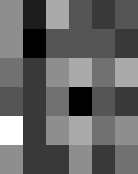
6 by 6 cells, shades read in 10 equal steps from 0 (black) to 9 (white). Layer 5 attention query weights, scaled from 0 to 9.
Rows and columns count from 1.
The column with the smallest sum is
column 2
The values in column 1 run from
3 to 9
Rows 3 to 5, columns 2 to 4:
2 5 6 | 2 4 0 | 2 5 6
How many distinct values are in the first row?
5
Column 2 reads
1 0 2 2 2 2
